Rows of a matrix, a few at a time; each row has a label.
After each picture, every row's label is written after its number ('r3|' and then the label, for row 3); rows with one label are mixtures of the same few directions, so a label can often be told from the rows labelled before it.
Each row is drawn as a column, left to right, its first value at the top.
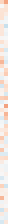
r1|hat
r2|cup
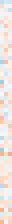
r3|hat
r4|cup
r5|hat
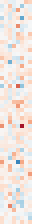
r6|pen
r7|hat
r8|hat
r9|hat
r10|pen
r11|pen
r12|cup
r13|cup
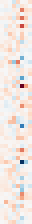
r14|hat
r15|pen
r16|cup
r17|hat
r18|hat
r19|pen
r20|pen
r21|cup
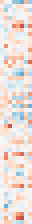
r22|cup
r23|hat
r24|pen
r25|cup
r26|cup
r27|cup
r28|cup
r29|cup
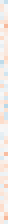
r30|hat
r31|cup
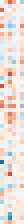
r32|pen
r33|cup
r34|cup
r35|cup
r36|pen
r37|cup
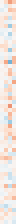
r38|hat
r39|hat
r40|cup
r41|hat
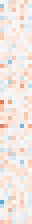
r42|pen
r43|pen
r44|hat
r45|hat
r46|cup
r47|pen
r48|cup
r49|pen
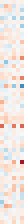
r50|pen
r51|hat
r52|hat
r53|pen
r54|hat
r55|pen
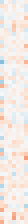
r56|hat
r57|hat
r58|pen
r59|cup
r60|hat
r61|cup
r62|hat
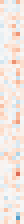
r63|cup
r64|hat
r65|hat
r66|cup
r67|cup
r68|hat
